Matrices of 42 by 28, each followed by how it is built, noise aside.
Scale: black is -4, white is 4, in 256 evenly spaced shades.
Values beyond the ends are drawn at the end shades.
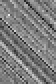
Toeplitz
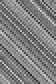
Toeplitz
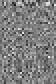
low rank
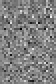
low rank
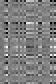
low rank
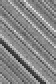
Toeplitz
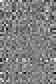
low rank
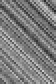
Toeplitz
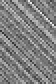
Toeplitz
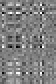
low rank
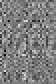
low rank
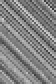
Toeplitz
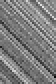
Toeplitz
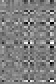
low rank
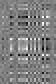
low rank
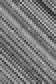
Toeplitz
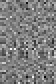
low rank
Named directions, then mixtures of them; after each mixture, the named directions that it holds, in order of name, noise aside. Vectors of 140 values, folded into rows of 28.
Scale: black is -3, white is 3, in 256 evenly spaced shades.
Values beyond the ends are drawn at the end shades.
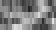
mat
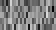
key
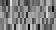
key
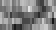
mat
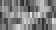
mat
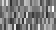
key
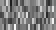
key, mat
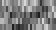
key, mat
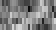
key, mat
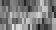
key, mat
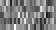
key, mat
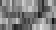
mat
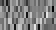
key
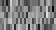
key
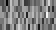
key
